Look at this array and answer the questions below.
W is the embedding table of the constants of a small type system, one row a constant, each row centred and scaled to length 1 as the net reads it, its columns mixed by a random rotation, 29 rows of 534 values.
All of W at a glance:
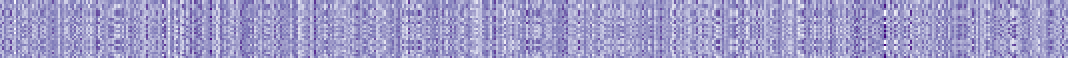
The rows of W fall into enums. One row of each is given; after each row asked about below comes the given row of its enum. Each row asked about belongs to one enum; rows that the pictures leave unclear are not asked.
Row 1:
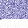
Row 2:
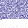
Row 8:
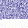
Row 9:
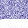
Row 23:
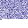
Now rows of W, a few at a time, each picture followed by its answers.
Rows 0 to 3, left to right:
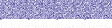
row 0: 1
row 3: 2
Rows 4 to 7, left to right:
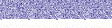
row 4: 8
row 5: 23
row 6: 23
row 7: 23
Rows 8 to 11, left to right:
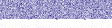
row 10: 1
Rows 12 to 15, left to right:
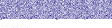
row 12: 2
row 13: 9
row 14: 1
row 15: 9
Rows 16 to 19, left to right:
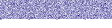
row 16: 1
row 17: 2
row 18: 9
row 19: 8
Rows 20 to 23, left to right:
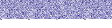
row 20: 23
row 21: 23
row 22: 9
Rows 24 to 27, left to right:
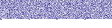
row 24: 23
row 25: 8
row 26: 1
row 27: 2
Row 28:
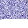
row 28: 9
